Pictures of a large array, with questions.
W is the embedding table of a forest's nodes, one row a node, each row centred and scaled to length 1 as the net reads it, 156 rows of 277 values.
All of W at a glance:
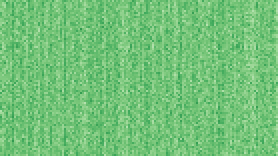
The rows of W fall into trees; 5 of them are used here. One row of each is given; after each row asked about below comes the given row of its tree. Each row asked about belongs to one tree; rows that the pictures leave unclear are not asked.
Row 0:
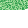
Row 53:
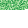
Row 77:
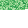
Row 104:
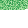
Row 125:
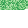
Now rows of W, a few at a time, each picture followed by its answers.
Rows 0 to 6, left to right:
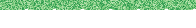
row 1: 53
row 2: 104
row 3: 77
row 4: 77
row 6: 77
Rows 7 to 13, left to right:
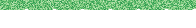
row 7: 104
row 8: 0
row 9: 77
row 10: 53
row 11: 77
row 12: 53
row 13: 104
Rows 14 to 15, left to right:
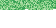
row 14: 77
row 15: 104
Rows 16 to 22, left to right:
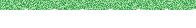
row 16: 53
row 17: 104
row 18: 77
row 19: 0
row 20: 125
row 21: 53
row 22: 77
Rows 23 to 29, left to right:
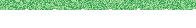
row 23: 77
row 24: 125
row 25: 77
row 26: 0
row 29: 104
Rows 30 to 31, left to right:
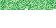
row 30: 125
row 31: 104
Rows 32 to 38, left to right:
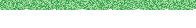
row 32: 125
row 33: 77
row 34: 104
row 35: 77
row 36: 104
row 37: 53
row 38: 53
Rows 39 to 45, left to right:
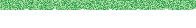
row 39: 0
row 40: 125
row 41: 77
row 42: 53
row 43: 104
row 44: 104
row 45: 104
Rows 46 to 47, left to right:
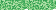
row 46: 104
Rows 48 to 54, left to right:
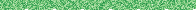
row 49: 104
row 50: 77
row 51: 125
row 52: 77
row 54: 53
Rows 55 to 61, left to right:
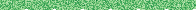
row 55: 104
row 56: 77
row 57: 104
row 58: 104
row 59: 53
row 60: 53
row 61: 125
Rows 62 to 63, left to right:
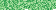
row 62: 53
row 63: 0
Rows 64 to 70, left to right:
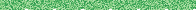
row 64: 53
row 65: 53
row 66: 0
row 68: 53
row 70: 104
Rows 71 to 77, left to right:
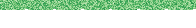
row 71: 77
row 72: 77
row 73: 53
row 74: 77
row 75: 53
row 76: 53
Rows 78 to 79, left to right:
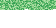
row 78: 53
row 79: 77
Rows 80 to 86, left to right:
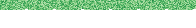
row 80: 104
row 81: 104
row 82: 53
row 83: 53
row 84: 0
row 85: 104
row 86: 104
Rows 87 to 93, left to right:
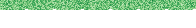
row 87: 53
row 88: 53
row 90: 125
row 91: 125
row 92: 104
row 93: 104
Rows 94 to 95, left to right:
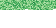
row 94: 77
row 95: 53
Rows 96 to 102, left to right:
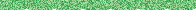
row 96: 104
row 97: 0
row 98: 53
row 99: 77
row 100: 77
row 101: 53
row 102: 0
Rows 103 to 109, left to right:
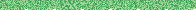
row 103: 0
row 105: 53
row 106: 104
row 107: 104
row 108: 0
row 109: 104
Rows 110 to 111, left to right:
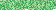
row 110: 77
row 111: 125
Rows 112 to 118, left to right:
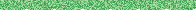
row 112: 77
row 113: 77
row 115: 77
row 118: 0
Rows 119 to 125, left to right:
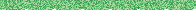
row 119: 53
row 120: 104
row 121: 104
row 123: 0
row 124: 53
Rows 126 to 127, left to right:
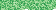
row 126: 104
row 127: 125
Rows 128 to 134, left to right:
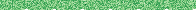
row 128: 104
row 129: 77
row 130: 104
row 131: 77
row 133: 77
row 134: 0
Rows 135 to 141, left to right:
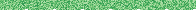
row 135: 104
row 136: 104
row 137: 0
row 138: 77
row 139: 77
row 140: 77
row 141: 77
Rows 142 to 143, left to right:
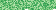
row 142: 0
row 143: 77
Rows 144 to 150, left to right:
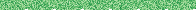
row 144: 0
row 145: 77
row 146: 104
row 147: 53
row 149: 0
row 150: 104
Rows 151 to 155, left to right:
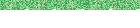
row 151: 125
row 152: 125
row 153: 104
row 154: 125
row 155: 0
